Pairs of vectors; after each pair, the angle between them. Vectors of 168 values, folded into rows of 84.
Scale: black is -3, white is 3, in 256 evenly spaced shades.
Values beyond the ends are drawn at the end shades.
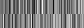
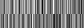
nearly opposite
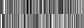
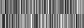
partly aligned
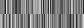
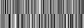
partly aligned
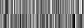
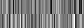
nearly opposite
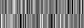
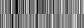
orthogonal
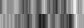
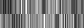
partly opposed
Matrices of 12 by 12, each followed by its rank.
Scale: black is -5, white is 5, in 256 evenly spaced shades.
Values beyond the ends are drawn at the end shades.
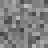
full rank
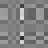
one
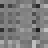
two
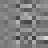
two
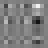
one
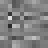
two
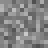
full rank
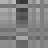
one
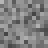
full rank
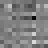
two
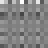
one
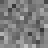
full rank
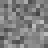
full rank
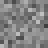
full rank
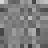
two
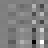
one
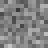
full rank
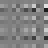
one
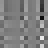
one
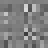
two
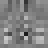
two
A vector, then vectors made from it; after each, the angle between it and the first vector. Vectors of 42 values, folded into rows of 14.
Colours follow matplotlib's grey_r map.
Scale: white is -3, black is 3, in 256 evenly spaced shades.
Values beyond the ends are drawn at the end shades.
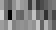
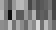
nearly parallel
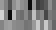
nearly parallel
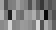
nearly parallel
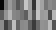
partly opposed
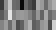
partly opposed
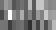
nearly opposite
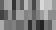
partly opposed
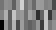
orthogonal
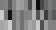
nearly parallel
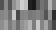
partly aligned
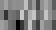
orthogonal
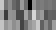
partly aligned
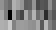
nearly parallel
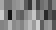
nearly parallel
